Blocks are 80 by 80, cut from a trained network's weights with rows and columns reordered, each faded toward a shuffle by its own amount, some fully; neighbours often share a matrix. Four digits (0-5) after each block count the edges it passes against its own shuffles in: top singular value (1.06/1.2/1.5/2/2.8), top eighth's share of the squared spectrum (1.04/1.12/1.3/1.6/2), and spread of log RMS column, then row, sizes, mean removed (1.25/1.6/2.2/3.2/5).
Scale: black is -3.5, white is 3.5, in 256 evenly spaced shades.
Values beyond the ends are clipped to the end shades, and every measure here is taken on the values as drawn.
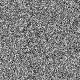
0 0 0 0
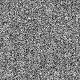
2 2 0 0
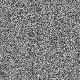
0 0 0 0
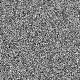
0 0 0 0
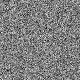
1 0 0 0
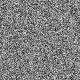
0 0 0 0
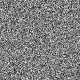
1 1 0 0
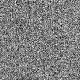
2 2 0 0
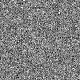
2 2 0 1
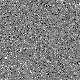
2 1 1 1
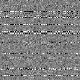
5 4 1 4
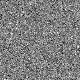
2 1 0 0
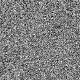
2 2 1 1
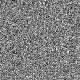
2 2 0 1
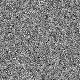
1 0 0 0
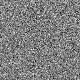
0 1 0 0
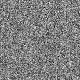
1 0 0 0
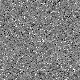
2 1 0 1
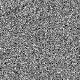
2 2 0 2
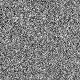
1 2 0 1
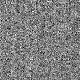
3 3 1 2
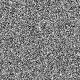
0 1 0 0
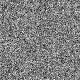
1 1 0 0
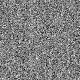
1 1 0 0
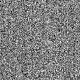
2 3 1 1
